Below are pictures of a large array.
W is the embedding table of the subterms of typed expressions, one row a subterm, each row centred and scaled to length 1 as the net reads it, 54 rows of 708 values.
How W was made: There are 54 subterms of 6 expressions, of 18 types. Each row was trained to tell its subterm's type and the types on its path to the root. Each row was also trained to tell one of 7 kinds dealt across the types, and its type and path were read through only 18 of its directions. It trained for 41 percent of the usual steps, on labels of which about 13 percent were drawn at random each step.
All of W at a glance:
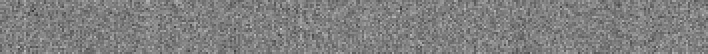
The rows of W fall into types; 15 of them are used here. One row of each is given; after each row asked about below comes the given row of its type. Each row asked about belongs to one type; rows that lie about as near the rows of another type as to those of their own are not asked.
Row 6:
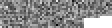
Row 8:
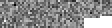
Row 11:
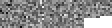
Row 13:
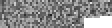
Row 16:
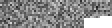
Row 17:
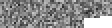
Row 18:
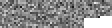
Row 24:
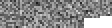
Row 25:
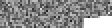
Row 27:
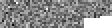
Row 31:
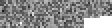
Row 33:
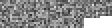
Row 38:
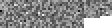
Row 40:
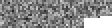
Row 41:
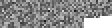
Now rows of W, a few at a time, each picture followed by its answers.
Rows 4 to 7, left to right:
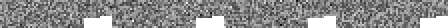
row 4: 27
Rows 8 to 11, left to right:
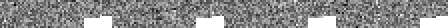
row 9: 33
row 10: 6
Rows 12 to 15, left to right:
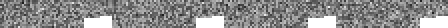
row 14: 13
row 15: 18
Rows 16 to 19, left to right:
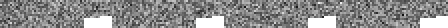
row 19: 24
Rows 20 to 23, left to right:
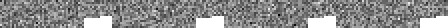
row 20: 33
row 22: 13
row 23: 11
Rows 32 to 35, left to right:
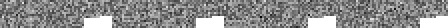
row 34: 13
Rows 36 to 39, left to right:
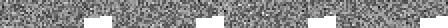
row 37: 27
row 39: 24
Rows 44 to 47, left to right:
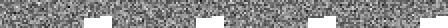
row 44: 6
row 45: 8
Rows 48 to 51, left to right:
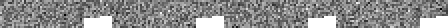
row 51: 24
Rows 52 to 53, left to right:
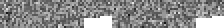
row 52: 11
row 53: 38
